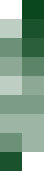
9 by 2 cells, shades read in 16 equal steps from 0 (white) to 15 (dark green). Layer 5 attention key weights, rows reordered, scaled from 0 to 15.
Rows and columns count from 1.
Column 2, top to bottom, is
15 14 13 10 7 8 6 6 0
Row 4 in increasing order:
7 10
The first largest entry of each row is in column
2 2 2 2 2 1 1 1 1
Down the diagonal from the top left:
0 14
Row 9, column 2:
0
